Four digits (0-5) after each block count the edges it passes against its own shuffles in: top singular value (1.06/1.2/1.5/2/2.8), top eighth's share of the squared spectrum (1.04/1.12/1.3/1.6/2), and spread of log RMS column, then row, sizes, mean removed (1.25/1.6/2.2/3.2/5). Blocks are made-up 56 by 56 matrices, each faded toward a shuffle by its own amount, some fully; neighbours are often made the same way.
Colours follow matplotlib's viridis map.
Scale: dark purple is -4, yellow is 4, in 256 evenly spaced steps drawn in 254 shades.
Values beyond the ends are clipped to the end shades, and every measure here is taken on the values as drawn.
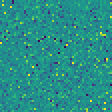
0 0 0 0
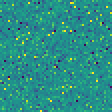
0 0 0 0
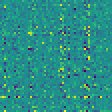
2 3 3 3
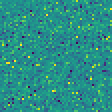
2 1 0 0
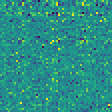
4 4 2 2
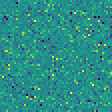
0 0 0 0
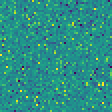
1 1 0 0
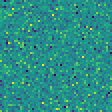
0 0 0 0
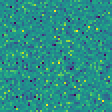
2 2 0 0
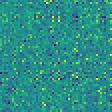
4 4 2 2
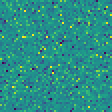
1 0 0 1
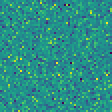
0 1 0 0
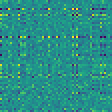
5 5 3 3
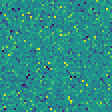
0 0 0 0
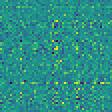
4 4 2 3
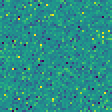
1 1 0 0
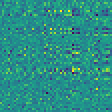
4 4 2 3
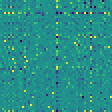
4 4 2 2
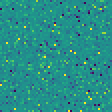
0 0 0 0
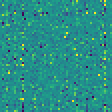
2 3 2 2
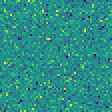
1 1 0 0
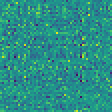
4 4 2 2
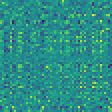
4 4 2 3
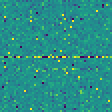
4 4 0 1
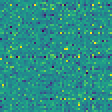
4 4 2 2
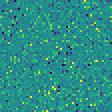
1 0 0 0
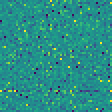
3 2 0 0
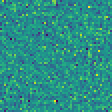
3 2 1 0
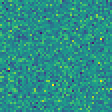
3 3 1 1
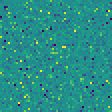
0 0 0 0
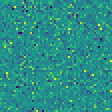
3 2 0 1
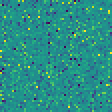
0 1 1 0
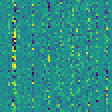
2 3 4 0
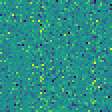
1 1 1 0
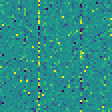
3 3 2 0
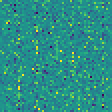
1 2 2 0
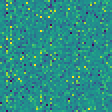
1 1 2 0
